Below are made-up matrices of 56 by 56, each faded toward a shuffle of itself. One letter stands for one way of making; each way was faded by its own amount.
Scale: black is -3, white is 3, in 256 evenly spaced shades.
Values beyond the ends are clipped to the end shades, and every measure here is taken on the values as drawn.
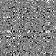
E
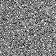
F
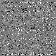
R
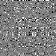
E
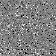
R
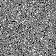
F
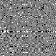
E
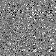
R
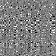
E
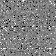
R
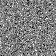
F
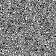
F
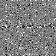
R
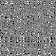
E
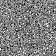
F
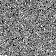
F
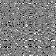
E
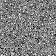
F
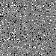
R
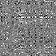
E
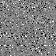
R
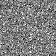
F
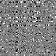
E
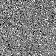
F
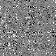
R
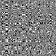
E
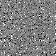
R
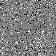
R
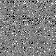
R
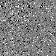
R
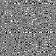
E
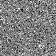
F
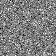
F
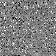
R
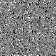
R
